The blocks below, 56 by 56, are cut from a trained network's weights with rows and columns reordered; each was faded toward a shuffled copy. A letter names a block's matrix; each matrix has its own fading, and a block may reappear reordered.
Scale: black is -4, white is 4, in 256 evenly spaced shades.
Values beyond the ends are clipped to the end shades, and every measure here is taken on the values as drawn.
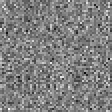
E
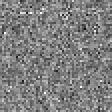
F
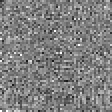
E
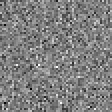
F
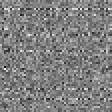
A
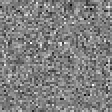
F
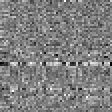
A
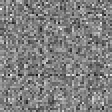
E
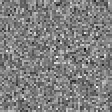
F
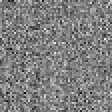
E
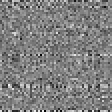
A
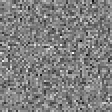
F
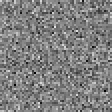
F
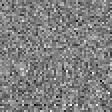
F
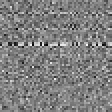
A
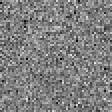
F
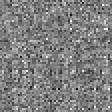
E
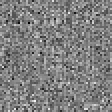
E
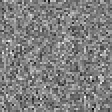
F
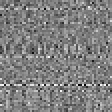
A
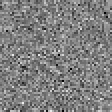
F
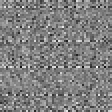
A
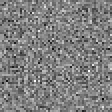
E
